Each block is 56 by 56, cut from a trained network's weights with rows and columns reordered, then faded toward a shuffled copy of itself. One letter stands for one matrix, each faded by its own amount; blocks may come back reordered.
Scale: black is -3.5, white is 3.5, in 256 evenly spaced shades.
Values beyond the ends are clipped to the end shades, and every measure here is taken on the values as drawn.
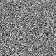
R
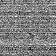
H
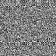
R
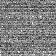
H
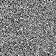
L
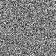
L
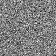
L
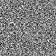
R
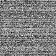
H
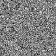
R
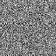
R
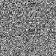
R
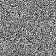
R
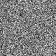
L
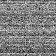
H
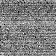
H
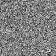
L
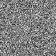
R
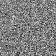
L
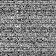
H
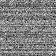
H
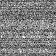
H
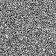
L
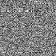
R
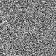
R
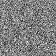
L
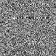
R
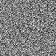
L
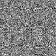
R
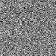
R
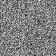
L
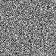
L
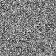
L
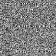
R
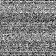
H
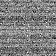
H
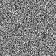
L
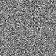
R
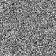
R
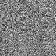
R
